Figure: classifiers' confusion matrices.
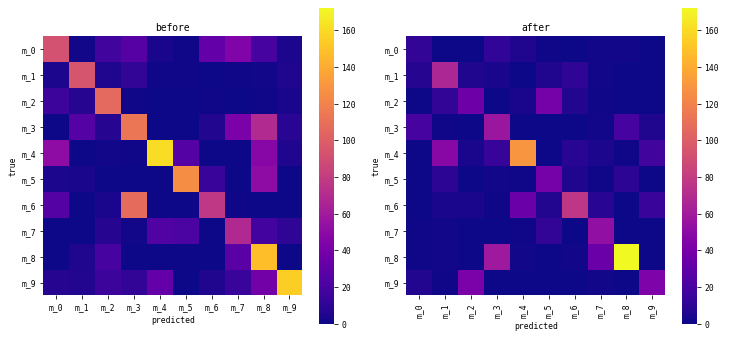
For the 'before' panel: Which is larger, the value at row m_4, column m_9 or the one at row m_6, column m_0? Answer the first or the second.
the second
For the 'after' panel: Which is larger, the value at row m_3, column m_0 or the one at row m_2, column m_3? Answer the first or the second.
the first
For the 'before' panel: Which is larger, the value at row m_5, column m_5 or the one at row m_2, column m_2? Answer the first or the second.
the first
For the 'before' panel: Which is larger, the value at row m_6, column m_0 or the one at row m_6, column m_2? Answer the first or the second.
the first
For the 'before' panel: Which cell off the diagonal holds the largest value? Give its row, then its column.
m_6, m_3
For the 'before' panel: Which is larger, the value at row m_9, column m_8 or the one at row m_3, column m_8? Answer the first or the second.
the second
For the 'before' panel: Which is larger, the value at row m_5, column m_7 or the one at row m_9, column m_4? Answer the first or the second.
the second
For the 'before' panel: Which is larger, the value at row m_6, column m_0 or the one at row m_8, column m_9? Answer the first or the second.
the first
